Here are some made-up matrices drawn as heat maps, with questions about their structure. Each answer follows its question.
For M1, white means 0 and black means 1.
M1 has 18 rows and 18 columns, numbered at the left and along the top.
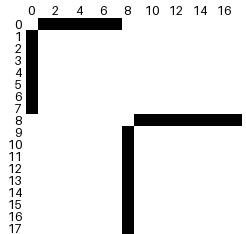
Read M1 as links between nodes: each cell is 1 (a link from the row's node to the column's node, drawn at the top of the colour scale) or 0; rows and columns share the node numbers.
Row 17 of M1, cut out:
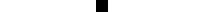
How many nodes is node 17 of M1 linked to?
1
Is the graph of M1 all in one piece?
no
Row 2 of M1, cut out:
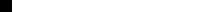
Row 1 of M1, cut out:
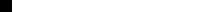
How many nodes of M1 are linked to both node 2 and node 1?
1
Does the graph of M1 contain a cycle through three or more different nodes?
no
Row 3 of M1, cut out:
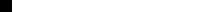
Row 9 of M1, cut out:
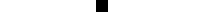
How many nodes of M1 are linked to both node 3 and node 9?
0
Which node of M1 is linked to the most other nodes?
node 8
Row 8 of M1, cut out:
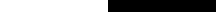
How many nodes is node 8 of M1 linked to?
9
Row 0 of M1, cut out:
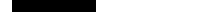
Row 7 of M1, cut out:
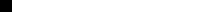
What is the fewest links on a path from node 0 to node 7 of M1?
1
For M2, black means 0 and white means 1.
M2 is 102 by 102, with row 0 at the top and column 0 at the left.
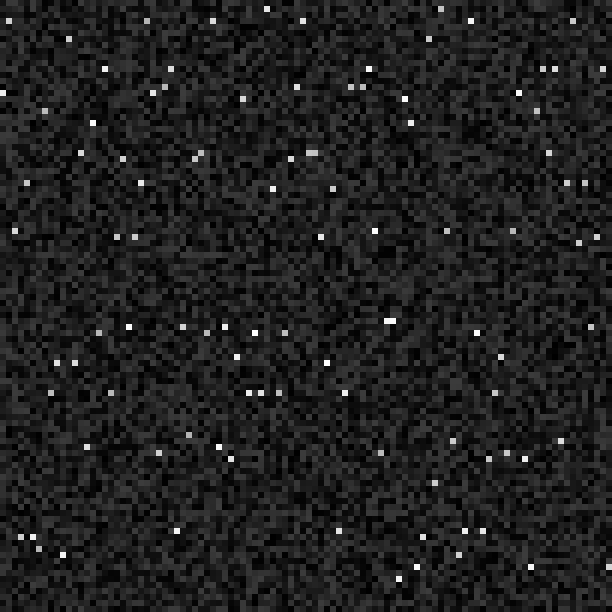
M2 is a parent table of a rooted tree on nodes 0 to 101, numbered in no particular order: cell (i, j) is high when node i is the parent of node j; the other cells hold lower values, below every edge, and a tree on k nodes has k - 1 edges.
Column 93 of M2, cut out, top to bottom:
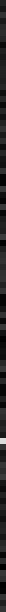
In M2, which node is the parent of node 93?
73
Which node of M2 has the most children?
65
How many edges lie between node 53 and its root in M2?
2
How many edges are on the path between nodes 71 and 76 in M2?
4
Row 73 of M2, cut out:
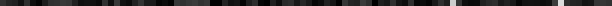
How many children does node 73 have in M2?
2
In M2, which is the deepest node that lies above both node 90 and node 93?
73
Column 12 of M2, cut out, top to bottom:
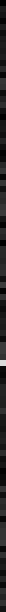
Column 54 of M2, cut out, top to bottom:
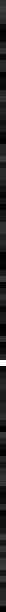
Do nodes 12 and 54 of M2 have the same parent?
yes
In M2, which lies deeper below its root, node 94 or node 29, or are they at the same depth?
node 29
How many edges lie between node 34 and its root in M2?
31
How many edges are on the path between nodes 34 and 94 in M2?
6
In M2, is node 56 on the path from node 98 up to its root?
no
